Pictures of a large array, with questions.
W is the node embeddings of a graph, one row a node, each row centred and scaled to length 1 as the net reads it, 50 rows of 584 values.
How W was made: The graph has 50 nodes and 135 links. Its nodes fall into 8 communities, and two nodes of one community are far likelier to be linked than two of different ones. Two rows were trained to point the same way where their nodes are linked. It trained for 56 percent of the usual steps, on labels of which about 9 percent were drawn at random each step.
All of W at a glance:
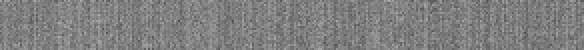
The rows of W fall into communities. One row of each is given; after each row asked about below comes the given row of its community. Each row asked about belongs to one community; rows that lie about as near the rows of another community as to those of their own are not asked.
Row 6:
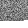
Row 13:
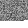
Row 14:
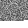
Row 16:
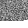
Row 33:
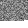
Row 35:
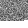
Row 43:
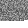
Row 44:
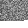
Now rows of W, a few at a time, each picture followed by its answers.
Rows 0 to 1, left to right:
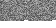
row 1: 44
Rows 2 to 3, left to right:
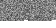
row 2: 33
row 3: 35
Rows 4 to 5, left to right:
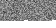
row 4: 13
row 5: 33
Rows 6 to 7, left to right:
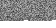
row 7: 35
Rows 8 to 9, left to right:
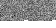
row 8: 6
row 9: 44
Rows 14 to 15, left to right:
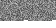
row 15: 6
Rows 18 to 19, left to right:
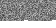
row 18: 35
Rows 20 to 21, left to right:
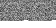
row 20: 43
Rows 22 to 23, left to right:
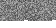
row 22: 6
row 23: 33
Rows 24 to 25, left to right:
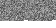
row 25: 13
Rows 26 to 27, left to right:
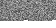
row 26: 16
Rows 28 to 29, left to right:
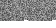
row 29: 43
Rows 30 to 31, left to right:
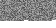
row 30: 6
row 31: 35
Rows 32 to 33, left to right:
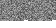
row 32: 13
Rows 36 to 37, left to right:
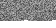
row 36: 33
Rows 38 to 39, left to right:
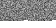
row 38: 16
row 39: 33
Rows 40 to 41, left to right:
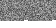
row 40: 43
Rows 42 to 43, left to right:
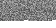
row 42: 14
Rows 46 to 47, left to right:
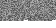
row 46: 35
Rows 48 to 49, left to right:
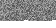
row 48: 13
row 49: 43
